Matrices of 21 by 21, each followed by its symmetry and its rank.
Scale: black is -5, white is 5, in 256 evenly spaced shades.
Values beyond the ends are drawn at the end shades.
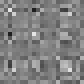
symmetric, rank three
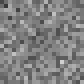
symmetric, full rank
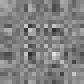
symmetric, rank three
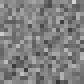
neither, full rank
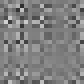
antisymmetric, rank two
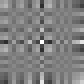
symmetric, rank one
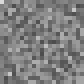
symmetric, full rank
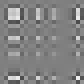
symmetric, rank one
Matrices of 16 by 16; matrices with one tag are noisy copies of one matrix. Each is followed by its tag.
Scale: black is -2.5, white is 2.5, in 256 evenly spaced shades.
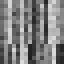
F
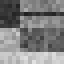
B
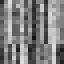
F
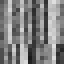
F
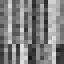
F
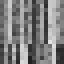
F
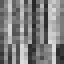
F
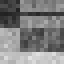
B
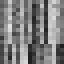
F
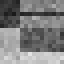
B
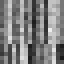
F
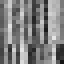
F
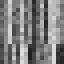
F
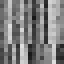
F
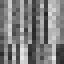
F
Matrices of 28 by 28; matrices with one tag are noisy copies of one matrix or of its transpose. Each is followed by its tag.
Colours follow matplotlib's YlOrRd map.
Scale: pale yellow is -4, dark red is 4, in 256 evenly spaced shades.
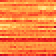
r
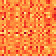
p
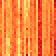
r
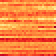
r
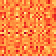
p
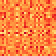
p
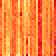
r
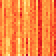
r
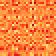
p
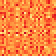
p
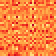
p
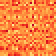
p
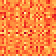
p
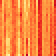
r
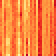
r
